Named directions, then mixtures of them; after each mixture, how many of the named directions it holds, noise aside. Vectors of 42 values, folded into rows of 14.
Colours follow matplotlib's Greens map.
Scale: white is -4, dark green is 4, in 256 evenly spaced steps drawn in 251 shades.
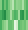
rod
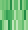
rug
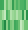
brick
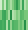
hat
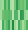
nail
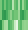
two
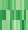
three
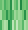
one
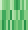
two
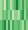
three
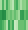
two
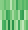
two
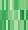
three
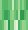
three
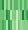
three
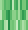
two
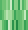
one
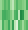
two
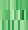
three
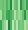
one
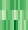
three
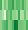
one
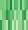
one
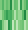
one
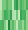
three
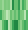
two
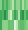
one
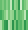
one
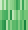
one
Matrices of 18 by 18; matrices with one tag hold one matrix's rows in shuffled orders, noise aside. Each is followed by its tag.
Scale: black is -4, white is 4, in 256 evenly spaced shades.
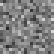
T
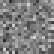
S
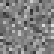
T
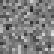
T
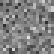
S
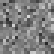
S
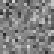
S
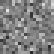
T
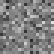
T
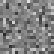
S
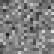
T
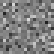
S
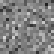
S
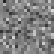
S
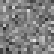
S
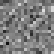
T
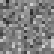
T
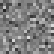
S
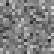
T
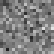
T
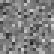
T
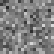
T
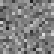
T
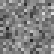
T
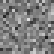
S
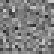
S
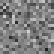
S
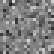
S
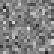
S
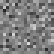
S
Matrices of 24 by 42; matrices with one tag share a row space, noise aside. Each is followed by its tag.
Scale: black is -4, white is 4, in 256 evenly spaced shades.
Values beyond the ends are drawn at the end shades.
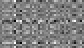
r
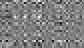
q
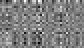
q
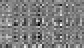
q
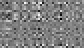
q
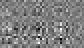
q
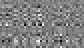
q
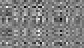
q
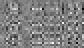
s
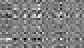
q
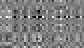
q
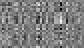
q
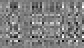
s
